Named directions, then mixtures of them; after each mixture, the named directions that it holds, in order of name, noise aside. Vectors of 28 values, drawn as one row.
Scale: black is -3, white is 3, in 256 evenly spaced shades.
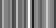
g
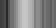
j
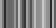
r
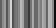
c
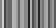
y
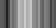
j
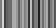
y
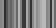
r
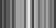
g, j, r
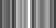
g, j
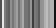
c, g, y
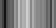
j, r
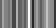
g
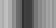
j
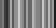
c, j, r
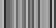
r, y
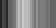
j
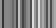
g, r, y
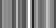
g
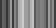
c, j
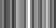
g, j, r
